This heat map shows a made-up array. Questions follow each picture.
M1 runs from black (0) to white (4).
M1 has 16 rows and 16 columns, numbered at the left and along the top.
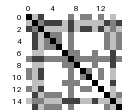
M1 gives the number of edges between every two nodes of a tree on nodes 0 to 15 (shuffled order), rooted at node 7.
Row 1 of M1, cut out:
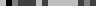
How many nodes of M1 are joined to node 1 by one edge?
6
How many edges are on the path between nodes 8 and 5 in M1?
4
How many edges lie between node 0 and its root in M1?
2
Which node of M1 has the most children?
1
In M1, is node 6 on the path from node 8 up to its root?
no
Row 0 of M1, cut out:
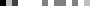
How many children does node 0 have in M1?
0
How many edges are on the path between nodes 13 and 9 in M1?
4
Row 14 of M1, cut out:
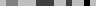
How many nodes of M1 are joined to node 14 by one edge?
4
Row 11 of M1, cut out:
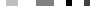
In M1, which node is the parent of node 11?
14
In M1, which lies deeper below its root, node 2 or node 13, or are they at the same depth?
node 13
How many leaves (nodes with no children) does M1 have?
12
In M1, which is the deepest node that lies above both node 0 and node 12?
2
